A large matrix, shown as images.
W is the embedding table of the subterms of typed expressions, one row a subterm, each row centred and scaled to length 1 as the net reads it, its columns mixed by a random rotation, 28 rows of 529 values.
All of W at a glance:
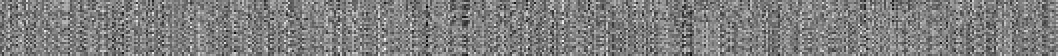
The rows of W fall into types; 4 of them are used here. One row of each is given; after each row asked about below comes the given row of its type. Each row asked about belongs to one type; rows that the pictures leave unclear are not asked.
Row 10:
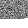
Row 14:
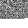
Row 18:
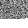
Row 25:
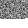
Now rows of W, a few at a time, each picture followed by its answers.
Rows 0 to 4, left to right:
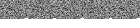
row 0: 10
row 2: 10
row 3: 18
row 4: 10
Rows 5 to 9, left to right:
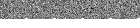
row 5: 25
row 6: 14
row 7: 18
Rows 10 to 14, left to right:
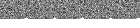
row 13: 25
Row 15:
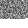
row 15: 18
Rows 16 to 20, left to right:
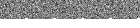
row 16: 25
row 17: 14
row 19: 25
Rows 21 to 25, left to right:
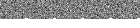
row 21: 14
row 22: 18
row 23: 25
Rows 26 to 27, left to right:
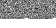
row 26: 14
